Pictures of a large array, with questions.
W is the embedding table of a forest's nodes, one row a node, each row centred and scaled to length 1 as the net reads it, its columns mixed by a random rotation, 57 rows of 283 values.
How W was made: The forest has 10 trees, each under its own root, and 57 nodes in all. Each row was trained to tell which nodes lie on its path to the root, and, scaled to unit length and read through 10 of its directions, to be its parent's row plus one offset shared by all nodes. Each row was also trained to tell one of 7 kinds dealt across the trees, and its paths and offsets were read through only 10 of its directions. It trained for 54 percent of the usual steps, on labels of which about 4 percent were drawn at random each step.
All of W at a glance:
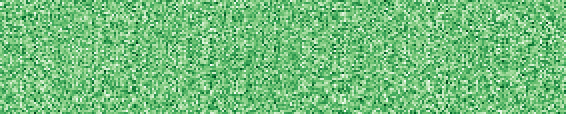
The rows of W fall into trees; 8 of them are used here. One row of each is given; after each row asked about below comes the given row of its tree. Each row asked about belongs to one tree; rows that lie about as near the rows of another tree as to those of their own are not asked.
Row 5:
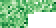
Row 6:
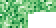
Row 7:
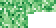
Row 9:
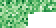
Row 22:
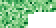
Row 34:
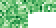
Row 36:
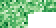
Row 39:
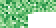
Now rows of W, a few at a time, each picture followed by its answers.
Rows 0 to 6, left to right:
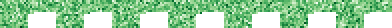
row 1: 22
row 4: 39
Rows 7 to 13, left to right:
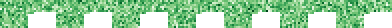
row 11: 5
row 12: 36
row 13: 22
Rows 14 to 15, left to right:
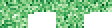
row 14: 36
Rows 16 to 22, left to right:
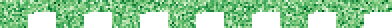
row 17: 7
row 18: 39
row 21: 5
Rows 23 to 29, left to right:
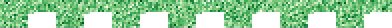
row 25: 9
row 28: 5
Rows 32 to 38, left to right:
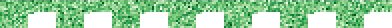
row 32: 34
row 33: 22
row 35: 9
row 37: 6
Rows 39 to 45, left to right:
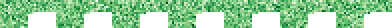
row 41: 5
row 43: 5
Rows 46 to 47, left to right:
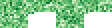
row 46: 22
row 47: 34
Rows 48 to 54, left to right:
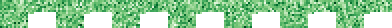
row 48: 36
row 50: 9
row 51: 6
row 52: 5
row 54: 22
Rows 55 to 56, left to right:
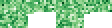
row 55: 7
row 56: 36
